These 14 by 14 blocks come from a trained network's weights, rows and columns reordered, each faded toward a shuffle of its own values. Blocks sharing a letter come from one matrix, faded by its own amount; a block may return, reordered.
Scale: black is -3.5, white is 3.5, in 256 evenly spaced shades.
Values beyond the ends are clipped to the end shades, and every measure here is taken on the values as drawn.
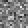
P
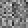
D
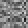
D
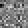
D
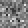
D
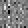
P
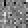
P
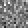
P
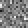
P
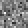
P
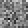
P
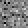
P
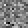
D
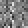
D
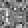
D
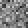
D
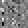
P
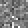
P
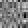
D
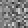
D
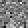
D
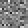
D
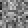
D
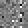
P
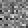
D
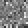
P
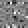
P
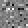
P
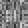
D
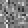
D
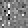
P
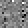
P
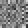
D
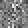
P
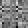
D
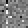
P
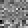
D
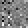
P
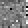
P
